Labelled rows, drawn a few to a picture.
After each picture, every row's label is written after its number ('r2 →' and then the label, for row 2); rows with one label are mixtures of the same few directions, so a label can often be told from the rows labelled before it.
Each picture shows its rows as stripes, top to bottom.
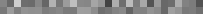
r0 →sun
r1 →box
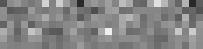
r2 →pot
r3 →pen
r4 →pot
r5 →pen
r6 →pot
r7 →pot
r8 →pot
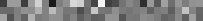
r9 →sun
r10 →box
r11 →pen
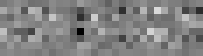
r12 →pot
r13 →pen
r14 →box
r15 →pen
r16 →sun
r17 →pen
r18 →box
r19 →box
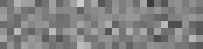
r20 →sun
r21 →sun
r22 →pot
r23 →box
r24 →sun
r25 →pot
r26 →box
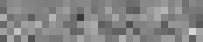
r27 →pot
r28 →pot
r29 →sun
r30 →box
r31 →pen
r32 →pen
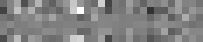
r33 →sun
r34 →sun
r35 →box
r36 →pen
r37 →box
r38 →sun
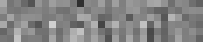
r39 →sun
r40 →pot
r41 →box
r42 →sun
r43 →sun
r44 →sun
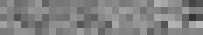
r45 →pen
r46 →pot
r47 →pen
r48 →box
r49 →sun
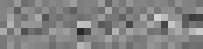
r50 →sun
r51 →sun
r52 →pen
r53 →box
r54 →box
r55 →pot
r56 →box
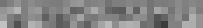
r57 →sun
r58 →pen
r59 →pot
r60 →pot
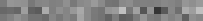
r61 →pen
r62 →pen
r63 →pot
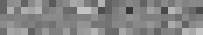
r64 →sun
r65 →box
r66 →pot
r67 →box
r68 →pen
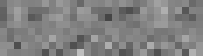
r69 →pot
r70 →pot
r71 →pot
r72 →pot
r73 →pen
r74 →box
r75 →sun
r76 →pot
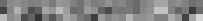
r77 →pot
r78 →pot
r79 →box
